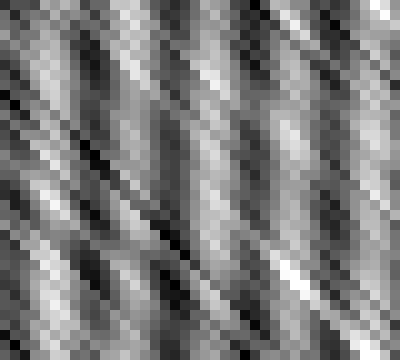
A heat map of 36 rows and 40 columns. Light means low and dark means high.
The bottom middle is the ninth with the highest average. Upright stripes repeat 5 times across the table. On average the colour sits 50% of the way up the scale. No single row or column stands out from its neighbours.
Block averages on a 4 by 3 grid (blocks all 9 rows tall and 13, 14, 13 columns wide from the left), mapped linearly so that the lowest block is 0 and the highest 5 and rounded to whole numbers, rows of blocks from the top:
332
420
331
250
